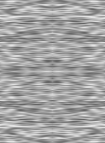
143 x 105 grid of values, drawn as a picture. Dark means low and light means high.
Mirror symmetry: left to right and top to bottom. Grain: streaks across. Slope: none. Histogram: bell-shaped.
